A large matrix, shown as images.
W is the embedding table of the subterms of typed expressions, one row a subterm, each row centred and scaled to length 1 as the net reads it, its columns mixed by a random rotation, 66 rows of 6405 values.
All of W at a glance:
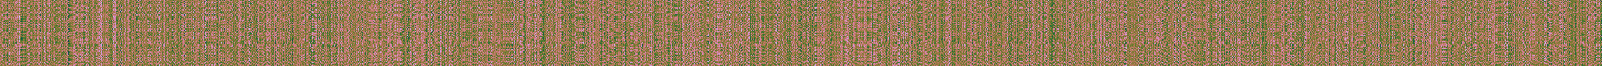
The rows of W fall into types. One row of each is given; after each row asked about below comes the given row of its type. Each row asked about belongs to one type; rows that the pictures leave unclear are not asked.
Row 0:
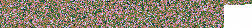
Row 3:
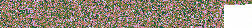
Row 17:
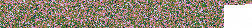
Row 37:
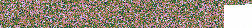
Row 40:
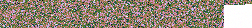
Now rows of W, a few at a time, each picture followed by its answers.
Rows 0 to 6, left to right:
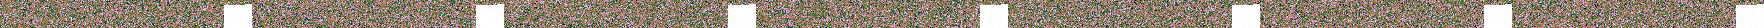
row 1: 3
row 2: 17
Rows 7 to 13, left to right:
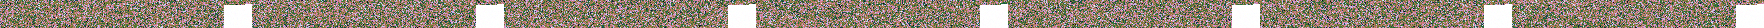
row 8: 40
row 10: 0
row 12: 37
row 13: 17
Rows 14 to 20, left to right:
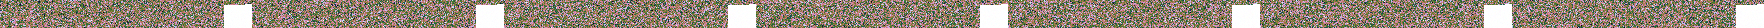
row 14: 3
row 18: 37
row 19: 37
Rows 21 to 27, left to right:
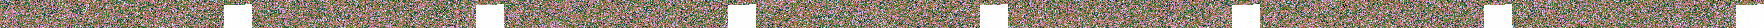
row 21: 40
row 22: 3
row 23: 40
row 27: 37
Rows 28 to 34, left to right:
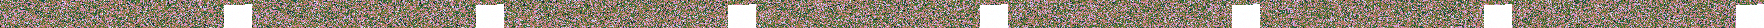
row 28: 0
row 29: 0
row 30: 3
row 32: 37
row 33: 3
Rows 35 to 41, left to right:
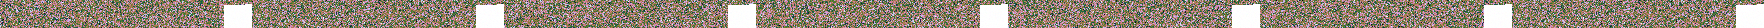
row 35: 3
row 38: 37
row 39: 40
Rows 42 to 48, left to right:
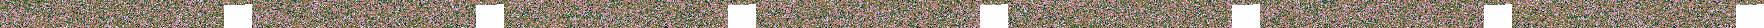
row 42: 0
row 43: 0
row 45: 3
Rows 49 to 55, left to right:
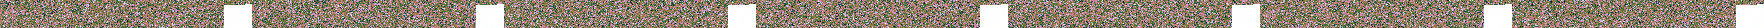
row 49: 40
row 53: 40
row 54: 40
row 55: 3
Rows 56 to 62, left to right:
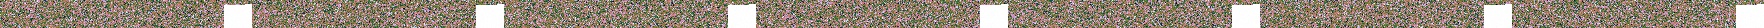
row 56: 3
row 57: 40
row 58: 0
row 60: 0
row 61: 40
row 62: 37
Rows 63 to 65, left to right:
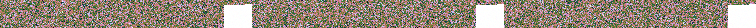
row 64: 40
